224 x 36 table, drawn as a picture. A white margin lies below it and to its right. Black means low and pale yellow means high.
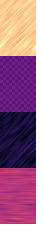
The table splits into 4 rows of 1 panel. Panel 1,1: very high, slanting up to the right, faint in contrast. Panel 2,1: low, checkered, faint in contrast. Panel 3,1: very low, slanting up to the right, faint in contrast. Panel 4,1: middling, streaked across, faint in contrast.
